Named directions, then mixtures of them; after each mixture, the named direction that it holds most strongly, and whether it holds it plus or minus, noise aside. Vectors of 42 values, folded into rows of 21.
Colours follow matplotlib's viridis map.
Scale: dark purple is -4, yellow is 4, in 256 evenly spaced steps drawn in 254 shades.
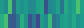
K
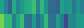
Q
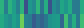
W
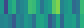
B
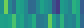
B, minus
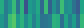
W, plus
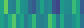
B, minus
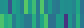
Q, plus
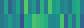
W, minus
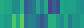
W, plus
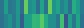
W, minus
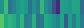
B, minus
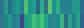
W, minus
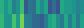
W, plus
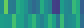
B, minus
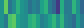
B, minus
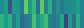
W, minus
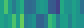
B, minus
